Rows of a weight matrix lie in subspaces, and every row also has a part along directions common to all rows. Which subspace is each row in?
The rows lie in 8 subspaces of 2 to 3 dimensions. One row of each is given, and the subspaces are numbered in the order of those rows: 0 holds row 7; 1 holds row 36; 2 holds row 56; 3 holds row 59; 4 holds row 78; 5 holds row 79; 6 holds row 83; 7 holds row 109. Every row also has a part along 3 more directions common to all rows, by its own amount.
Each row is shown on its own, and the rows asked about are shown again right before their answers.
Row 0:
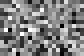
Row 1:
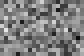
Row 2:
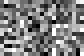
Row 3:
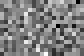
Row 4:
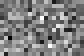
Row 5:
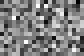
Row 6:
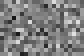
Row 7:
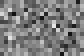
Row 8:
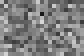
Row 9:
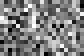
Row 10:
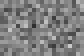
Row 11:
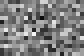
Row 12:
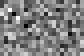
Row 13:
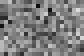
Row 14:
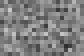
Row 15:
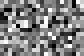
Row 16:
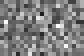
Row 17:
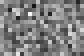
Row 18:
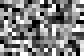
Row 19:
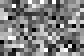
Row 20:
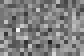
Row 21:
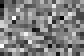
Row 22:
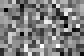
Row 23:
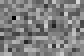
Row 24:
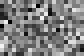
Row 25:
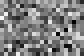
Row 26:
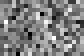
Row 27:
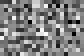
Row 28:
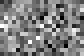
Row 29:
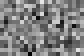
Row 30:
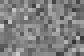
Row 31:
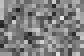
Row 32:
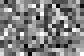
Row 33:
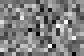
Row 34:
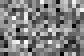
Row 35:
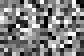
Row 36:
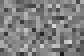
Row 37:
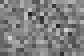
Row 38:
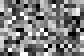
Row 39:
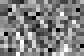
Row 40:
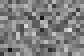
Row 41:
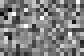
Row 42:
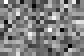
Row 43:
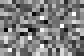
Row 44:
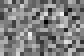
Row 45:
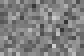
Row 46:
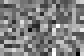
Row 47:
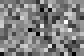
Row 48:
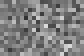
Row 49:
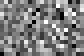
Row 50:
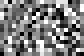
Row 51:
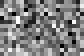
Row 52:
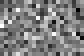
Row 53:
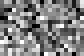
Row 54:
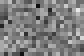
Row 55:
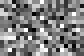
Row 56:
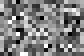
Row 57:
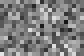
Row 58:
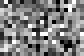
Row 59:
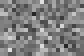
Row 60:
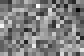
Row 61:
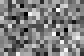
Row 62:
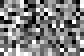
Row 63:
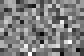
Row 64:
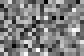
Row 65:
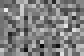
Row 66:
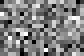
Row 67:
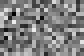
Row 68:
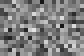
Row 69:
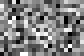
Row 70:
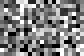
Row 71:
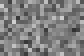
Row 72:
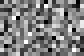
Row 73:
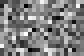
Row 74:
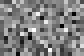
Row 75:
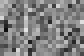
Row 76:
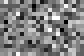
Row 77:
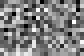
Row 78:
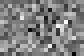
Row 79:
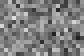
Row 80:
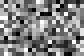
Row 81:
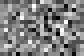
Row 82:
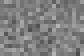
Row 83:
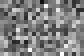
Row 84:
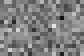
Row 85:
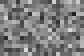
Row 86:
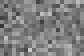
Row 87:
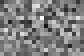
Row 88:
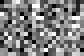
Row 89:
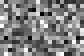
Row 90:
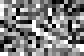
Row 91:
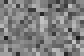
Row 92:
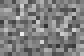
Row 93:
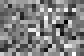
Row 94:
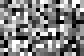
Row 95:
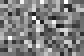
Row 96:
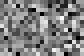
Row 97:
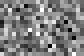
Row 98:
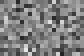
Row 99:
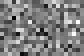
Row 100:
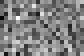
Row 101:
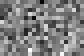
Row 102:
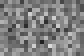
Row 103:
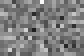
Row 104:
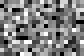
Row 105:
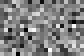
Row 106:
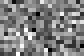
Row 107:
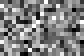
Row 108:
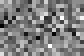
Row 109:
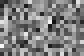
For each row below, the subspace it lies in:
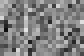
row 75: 7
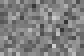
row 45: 4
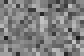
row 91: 5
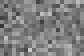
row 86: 5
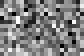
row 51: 0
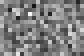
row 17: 5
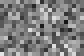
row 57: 4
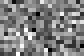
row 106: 3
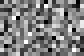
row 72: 2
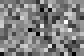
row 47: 4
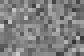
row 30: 7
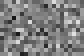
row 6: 2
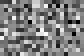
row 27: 2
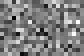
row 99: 2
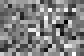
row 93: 4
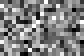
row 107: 6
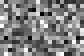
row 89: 5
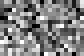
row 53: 0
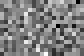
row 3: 6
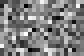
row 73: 7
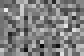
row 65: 1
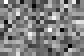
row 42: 4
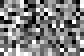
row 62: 0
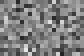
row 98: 1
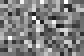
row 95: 4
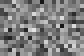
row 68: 3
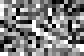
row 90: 7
